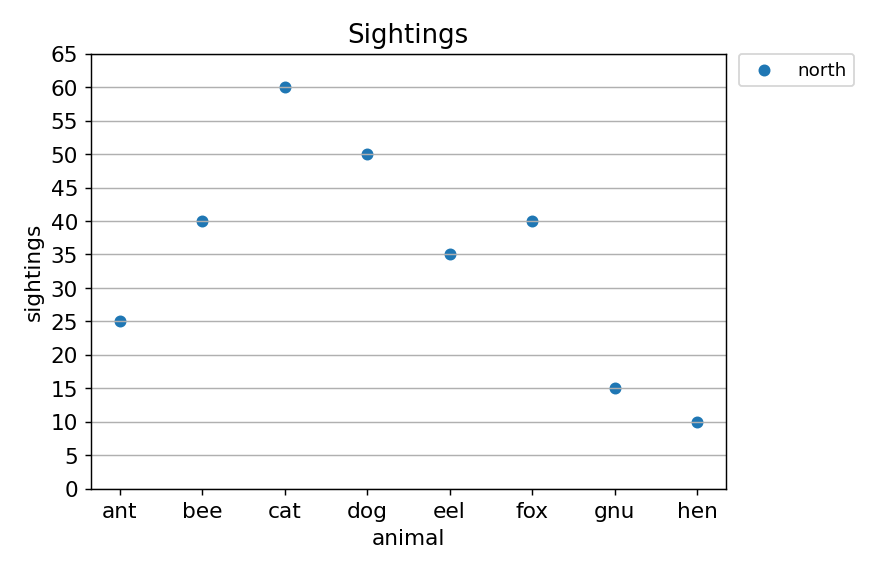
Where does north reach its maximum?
cat
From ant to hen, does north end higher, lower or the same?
lower
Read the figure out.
Title: Sightings
x-axis: animal, ticks ant bee cat dog eel fox gnu hen
y-axis: sightings, ticks 0 5 10 15 20 25 30 35 40 45 50 55 60 65
Legend: north
Values:
north: 25 40 60 50 35 40 15 10
